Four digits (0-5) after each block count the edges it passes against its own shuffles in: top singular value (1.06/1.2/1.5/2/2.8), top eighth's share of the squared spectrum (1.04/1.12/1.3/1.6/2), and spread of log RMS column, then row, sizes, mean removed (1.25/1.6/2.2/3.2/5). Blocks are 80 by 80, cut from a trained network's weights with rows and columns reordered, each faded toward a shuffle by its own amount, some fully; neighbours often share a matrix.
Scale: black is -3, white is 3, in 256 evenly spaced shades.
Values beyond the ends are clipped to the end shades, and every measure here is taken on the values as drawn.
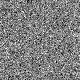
0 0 0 0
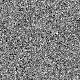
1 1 0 0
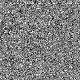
2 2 1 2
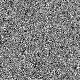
0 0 0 0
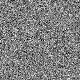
0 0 0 0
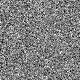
0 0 0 0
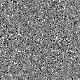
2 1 0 1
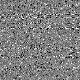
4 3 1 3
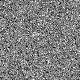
0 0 0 0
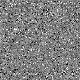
3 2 0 2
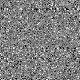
3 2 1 2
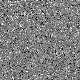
2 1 0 1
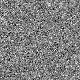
2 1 0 0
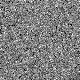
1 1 0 0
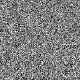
2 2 1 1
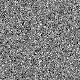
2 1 0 0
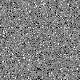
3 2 0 1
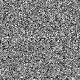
2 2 1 1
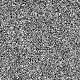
1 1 0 0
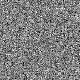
2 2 0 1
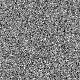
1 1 0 0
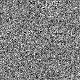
2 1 0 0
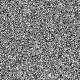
2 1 0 0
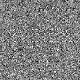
3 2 1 2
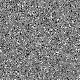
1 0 0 0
